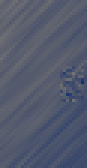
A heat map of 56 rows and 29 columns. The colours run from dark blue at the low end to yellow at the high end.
Mirror symmetry: none. Grain: diagonal, up to the right. Roughest part: middle right. Average level on the scale: 30%. Slope: up to the top left. Odd patch: rougher, in the middle right.
